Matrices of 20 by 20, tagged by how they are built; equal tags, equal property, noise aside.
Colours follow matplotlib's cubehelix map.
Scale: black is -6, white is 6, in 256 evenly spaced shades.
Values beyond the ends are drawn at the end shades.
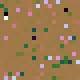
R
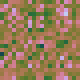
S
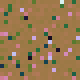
R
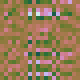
S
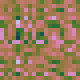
S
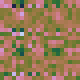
S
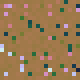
R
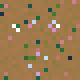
R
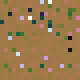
R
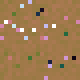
R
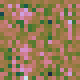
S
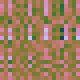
S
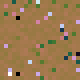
R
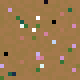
R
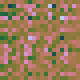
S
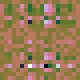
S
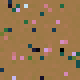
R
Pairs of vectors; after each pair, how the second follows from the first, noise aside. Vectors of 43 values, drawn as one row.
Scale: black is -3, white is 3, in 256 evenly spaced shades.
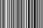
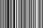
reversed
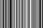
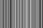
shrunk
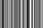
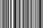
reversed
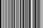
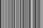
shrunk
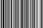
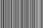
shrunk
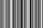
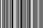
reversed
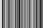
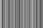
shrunk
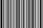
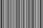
shrunk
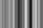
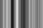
reversed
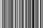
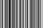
reversed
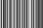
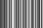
reversed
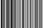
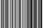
reversed
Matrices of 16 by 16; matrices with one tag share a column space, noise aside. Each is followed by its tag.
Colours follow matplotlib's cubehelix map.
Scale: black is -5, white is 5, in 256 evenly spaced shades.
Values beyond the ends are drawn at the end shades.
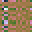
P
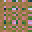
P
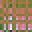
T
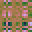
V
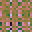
V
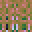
T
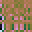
T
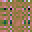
P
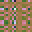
P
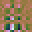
T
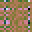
P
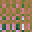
T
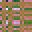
P
